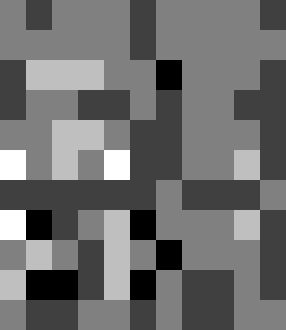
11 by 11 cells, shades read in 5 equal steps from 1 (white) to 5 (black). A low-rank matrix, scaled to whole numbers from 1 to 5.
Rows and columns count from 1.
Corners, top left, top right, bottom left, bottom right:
3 4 3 3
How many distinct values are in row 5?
3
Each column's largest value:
4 5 5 4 4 5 5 4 4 4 4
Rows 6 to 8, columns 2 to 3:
3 2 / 4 4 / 5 4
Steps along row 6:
up down up down up same down same down up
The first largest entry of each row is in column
2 6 7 1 6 6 1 2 7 2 2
